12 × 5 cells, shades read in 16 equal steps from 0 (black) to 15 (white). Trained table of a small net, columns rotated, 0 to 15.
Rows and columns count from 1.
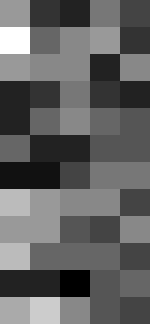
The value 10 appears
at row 12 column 1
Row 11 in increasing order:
0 2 2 5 6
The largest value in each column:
15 12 8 9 8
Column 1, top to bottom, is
9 15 9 2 2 6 1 11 9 11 2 10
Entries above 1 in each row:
5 5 5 5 5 5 3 5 5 5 4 5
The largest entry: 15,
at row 2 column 1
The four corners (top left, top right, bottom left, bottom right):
9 4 10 4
